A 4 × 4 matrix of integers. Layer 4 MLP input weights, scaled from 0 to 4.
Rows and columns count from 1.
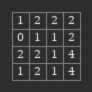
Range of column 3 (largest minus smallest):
1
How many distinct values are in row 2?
3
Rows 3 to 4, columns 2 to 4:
2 1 4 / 2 1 4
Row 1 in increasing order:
1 2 2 2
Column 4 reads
2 2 4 4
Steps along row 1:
up same same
